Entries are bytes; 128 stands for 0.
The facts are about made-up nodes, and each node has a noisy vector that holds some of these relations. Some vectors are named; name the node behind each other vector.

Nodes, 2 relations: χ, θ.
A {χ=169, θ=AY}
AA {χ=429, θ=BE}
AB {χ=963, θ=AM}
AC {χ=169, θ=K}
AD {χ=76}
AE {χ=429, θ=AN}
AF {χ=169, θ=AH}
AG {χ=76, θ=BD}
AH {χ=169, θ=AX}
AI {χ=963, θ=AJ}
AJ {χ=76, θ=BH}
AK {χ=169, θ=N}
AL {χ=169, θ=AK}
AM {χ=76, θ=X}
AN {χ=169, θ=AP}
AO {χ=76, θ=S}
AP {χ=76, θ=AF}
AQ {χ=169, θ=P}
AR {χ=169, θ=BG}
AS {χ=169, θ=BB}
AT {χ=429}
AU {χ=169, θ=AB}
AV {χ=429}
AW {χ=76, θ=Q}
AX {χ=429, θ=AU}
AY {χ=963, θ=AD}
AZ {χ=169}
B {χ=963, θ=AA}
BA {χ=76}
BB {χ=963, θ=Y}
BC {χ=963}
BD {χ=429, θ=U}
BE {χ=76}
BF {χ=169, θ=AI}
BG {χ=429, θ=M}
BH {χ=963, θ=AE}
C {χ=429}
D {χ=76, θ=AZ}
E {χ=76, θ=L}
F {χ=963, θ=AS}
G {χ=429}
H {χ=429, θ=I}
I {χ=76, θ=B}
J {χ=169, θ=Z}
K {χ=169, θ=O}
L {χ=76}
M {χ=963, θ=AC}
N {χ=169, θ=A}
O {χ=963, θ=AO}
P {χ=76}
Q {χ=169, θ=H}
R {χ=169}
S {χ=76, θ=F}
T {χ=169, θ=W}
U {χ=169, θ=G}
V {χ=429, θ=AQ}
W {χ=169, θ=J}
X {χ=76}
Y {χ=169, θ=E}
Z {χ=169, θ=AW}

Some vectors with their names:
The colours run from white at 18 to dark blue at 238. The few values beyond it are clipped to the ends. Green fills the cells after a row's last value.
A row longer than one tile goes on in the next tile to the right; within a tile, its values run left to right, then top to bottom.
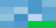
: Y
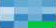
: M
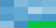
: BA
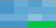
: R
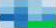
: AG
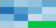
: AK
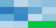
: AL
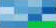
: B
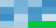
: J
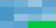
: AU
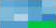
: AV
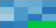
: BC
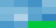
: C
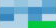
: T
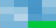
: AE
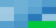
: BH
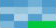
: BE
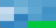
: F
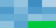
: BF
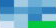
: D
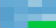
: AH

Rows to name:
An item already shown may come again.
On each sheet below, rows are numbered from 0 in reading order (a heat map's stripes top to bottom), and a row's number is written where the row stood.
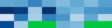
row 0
AQ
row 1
Q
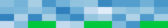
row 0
AW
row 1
AD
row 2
BE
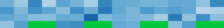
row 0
BF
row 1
AB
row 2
AN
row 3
X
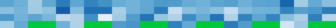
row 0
AP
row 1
AZ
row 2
BH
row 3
M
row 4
O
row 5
D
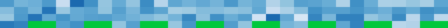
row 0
BC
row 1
G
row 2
BF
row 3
E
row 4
AR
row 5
H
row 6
U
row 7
T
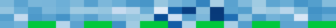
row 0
AX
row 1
AJ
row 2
BG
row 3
V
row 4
AM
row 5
AA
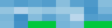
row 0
L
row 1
AE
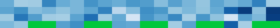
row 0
AY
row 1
AI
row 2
AA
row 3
I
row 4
V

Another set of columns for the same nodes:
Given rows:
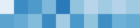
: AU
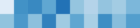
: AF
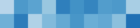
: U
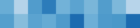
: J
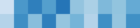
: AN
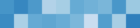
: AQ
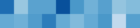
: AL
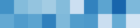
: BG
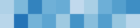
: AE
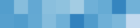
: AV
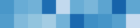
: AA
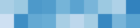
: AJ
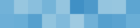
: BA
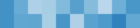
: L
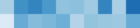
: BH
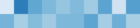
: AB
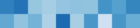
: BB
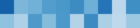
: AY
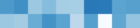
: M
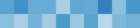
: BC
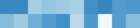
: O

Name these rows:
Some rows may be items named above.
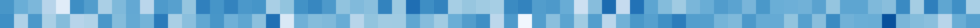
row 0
P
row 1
U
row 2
AI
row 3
O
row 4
AW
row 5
AZ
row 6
AR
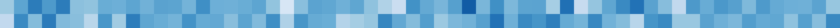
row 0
BF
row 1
R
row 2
AP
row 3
Q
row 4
AD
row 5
AZ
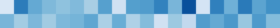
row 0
AB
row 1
B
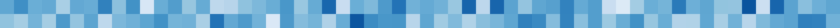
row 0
BC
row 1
AX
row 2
H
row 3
BE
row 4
V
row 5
I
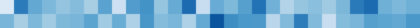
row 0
AB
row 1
H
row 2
AG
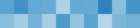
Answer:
BC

